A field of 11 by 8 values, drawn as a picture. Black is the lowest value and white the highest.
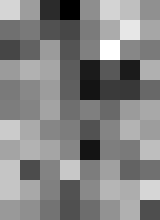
Ninth with the lowest average: top middle. Slope: none. Calmest part: middle left. Average level on the scale: 50%. Ninth with the highest average: top right.
